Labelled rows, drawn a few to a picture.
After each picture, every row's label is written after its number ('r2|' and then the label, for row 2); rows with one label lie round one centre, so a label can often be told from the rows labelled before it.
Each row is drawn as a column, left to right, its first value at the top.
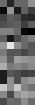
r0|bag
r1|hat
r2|bag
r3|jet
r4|jet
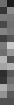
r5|bag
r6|hat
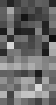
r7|jet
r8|hat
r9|jet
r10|jet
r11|jet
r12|bag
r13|jet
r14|hat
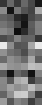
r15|hat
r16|bag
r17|jet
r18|jet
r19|bag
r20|hat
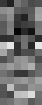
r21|hat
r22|hat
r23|jet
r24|jet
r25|jet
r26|hat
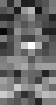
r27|jet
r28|jet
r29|bag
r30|hat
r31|hat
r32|bag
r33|jet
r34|jet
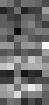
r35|bag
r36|bag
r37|jet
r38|bag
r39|bag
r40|bag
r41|hat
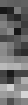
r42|bag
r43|bag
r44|jet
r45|jet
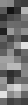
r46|jet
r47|bag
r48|bag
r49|hat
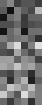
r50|jet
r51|bag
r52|hat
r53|jet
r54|bag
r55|hat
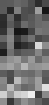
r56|jet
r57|bag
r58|jet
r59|jet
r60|jet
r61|hat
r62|bag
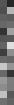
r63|jet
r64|hat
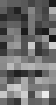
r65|jet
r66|bag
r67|bag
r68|jet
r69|hat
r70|jet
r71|jet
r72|hat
